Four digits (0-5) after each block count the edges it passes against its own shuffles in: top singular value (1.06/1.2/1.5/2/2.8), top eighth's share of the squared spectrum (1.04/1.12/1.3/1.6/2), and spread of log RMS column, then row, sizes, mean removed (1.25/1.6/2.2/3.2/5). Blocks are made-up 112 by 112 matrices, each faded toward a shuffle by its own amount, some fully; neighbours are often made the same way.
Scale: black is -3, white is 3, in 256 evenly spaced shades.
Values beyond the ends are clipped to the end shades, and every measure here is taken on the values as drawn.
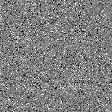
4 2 1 1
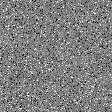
0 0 0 0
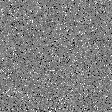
2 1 0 0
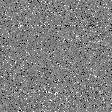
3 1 0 1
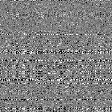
4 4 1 4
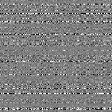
5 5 1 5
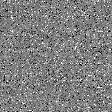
3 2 0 2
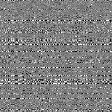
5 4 1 4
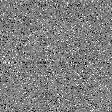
3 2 0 1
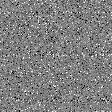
2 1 0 1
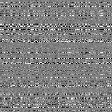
4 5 2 5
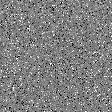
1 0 0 0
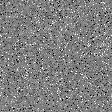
1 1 0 0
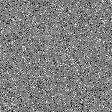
1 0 0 0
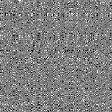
5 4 3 3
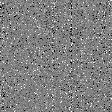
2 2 2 1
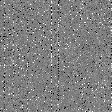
2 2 2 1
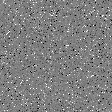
0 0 0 0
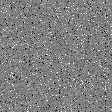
1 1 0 0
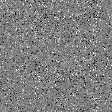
1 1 2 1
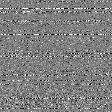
3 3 0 4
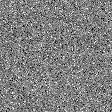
0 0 0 0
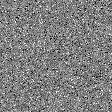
0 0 0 0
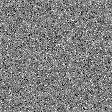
0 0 0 0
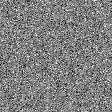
0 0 0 0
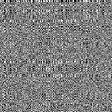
5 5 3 3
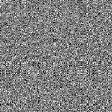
4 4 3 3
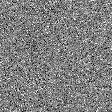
2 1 0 0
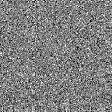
4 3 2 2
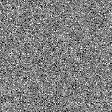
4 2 1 1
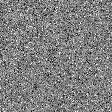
2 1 0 0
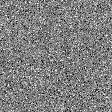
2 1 0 0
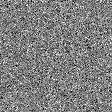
1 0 0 0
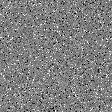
2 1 0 0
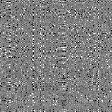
5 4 3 3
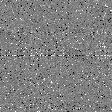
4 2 0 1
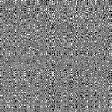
5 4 3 3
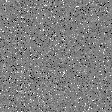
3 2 1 0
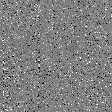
3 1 1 0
